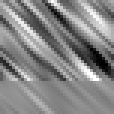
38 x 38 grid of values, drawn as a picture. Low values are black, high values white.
No overall slope runs across the table. The ninth with the lowest average is the middle right. The grain runs diagonally down to the right. The bottom part is calmer, past a seam about 70% of the way down. On average the colour sits 50% of the way up the scale.
